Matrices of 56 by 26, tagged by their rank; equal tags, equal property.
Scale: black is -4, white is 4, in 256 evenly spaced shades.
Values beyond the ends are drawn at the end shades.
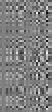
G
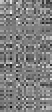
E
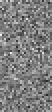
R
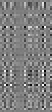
G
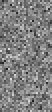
R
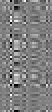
G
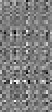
E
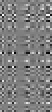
G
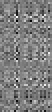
E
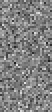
R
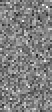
R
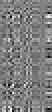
E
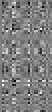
E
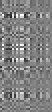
G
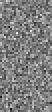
R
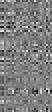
E
